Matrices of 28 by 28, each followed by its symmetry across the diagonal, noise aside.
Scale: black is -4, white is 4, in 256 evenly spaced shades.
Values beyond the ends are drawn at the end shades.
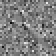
antisymmetric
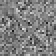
antisymmetric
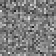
neither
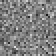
antisymmetric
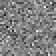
neither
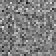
antisymmetric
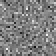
antisymmetric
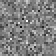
antisymmetric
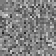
neither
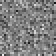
antisymmetric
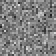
neither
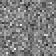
neither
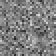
antisymmetric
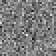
neither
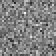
neither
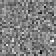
antisymmetric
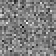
antisymmetric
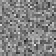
neither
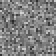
antisymmetric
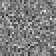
neither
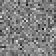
neither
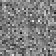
antisymmetric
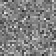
neither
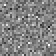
neither
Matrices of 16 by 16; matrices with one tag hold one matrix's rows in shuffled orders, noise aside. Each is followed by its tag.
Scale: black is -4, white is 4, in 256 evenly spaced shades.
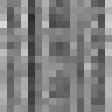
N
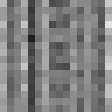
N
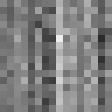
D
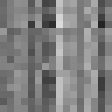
D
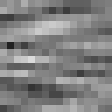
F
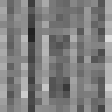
N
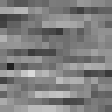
F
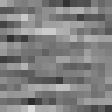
F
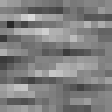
F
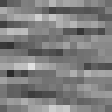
F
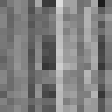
D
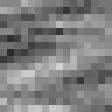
F
